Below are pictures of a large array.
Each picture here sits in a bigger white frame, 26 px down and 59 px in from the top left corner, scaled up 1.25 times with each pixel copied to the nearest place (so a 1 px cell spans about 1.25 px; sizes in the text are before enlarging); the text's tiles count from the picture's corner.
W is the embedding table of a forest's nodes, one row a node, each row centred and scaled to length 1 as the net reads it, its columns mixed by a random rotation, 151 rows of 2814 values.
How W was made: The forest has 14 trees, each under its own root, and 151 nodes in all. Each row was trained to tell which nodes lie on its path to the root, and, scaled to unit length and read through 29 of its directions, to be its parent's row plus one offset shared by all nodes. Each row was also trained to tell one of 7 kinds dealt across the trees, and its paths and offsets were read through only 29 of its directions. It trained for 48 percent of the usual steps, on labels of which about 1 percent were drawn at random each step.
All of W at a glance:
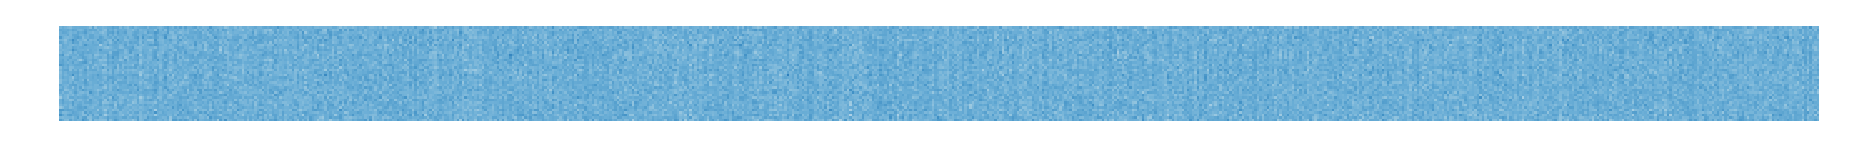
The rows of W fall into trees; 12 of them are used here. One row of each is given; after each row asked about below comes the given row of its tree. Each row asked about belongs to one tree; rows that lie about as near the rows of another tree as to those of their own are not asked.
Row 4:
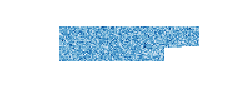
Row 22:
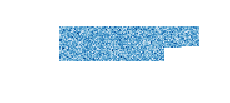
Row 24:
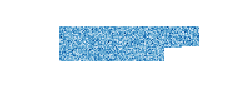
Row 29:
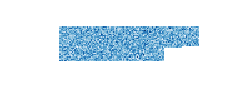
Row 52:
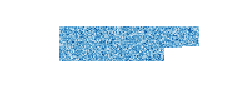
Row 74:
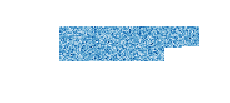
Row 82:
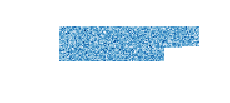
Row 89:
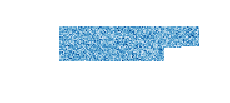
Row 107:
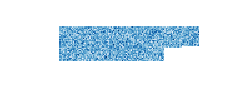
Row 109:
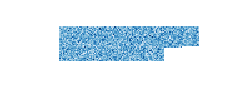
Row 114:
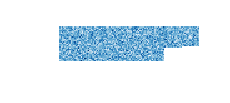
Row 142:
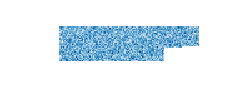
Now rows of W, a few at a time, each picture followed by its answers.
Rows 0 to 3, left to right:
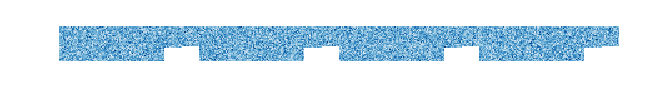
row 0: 24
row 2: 24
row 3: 52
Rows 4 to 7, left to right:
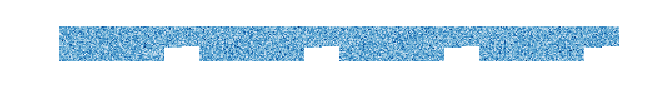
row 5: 89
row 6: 22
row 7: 109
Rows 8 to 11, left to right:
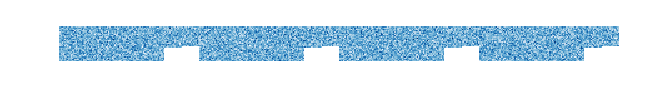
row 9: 24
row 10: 29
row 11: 89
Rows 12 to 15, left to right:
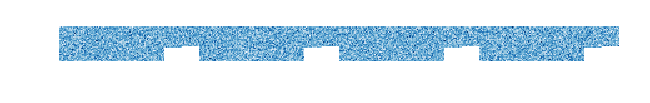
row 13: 114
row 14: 107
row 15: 89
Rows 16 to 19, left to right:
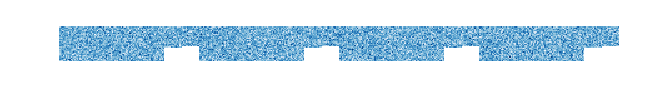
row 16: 107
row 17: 107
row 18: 107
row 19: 142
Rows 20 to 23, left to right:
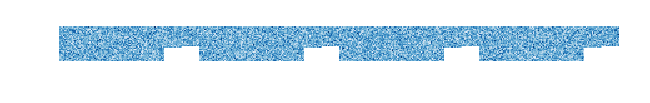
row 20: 89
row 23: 114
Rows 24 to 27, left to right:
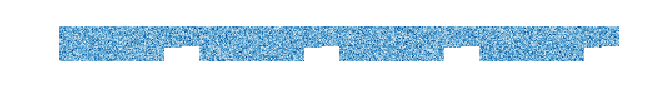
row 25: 142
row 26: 89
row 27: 89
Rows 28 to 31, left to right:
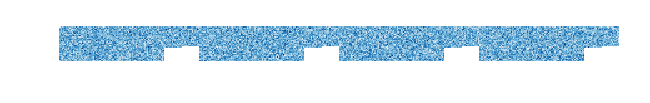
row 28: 74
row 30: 89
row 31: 82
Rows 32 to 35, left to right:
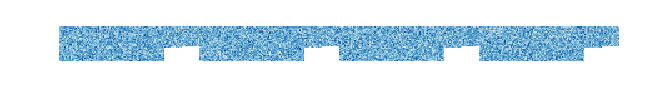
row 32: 24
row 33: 74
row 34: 74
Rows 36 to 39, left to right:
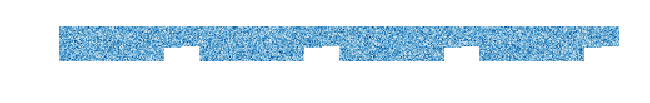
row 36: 24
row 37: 142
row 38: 89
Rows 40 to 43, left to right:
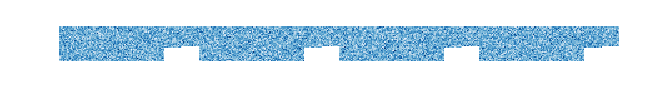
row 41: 74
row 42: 24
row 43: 109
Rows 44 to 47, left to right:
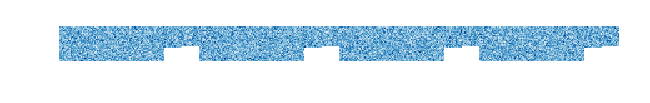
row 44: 114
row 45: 114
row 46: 107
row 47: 24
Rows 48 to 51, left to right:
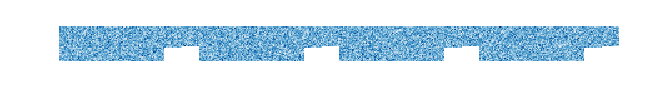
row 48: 114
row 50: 114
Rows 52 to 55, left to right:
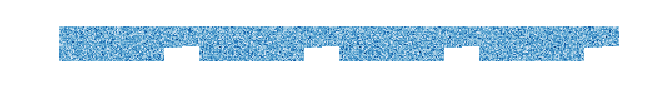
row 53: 89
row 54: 89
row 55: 109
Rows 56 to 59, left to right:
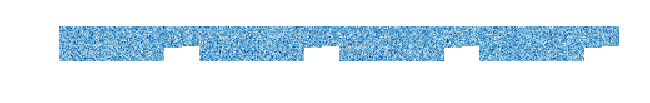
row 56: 114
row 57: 24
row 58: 142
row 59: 74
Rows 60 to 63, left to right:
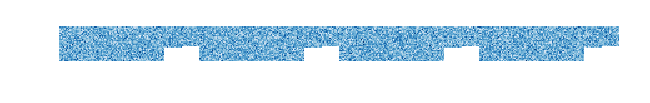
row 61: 24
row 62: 22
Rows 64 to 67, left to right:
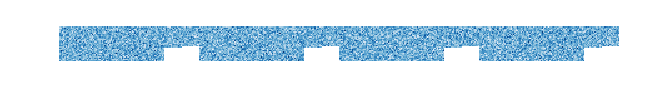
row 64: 52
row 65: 82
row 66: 24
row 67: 109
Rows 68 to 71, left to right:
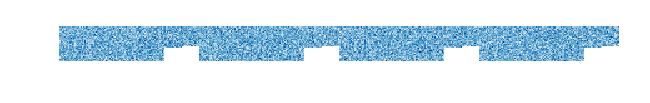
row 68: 109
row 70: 109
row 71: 74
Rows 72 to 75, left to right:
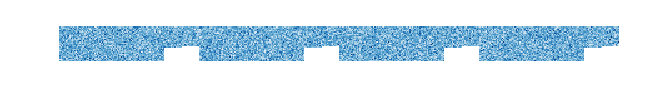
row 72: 89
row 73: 142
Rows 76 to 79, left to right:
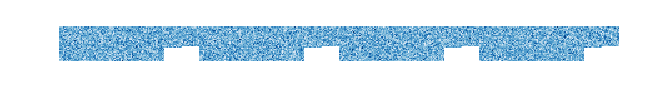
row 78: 74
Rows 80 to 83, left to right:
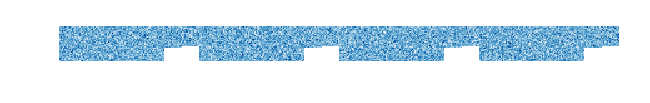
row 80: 24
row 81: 52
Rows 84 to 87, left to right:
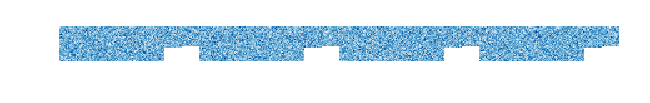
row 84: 82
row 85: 114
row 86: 109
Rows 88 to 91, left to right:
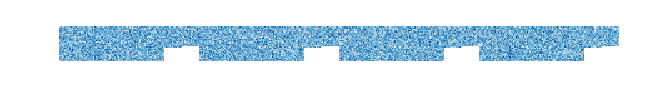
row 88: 74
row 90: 24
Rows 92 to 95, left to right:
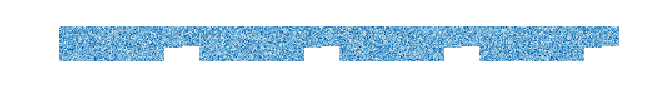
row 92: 107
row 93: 24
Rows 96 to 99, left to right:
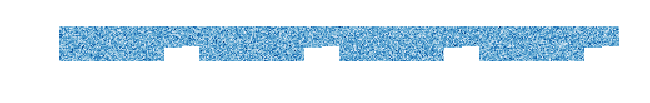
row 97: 52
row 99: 74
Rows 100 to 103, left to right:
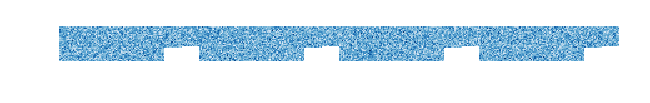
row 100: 114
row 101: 107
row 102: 89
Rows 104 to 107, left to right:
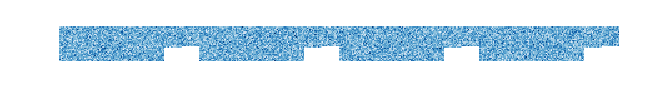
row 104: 82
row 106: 89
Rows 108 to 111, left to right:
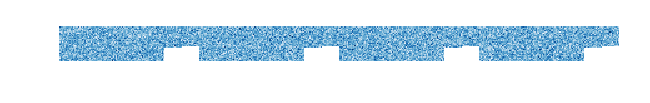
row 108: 114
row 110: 107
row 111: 82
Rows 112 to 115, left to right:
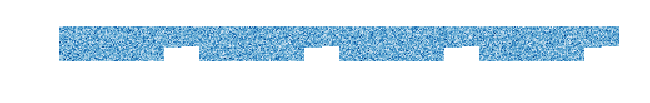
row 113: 74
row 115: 74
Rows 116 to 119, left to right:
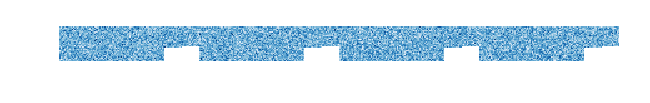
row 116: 82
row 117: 114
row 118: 89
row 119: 82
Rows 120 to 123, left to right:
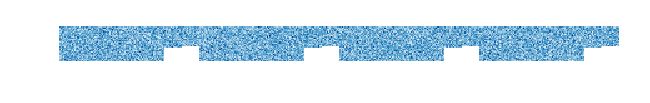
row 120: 22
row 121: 109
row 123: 74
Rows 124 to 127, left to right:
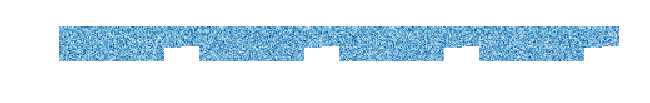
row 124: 22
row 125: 107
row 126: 114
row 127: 24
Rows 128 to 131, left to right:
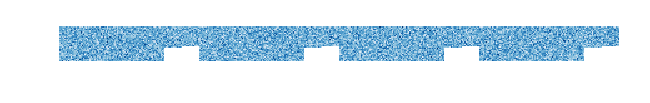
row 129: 74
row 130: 29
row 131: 74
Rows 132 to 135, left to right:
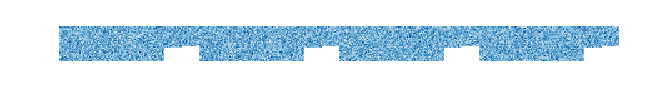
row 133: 142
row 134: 107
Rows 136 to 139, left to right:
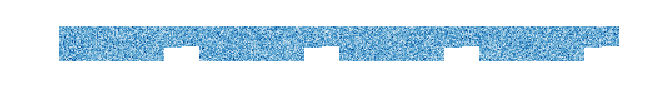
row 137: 22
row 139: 107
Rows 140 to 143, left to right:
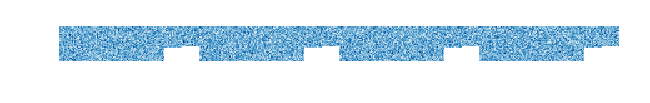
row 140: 114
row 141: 142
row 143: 22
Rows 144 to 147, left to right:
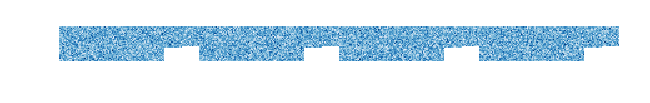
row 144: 142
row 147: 29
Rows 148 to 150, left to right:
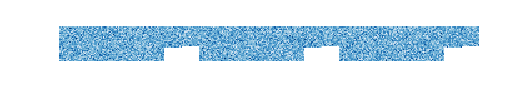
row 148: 29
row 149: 114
